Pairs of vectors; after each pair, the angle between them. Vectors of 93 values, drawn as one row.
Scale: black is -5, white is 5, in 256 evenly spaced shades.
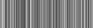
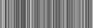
nearly parallel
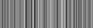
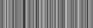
partly opposed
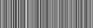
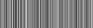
nearly parallel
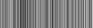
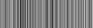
nearly parallel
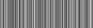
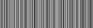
nearly opposite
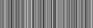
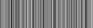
nearly parallel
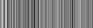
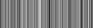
orthogonal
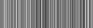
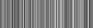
orthogonal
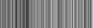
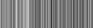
nearly opposite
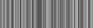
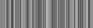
nearly parallel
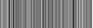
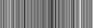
partly aligned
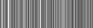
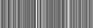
partly opposed
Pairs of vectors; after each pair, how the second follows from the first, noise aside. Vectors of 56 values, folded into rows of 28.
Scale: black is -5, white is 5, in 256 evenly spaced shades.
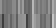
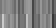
negated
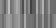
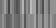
negated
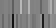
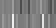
negated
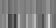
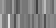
shuffled
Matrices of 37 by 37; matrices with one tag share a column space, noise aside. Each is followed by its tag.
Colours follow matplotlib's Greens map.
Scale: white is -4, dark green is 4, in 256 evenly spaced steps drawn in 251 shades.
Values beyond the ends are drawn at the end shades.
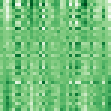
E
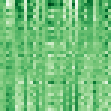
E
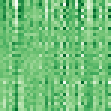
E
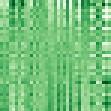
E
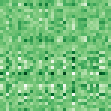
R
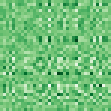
R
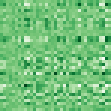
R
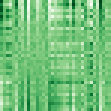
E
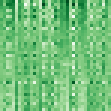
E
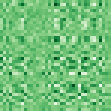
R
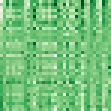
E
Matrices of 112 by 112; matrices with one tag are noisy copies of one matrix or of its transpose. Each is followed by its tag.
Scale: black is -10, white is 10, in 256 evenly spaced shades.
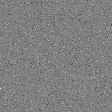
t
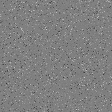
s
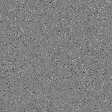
s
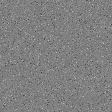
t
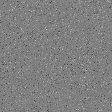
s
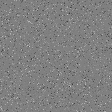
s
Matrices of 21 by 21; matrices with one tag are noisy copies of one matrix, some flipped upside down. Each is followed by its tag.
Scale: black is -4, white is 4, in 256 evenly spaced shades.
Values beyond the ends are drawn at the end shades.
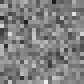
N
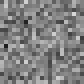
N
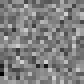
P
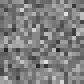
P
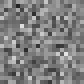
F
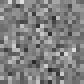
F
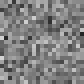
N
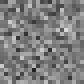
F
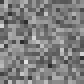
N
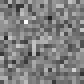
N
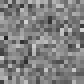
N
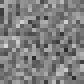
P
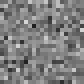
N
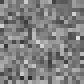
N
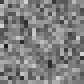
N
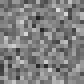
P
